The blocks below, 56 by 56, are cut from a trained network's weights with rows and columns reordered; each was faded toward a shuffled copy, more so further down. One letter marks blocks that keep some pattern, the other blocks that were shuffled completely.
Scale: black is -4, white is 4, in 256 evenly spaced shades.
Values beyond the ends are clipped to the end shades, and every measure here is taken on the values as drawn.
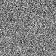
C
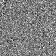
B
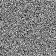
C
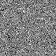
C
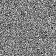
B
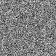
B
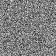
C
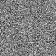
C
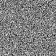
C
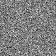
B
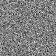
C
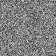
B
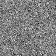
B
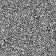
B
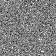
B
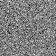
B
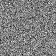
C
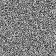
B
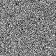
B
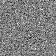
B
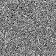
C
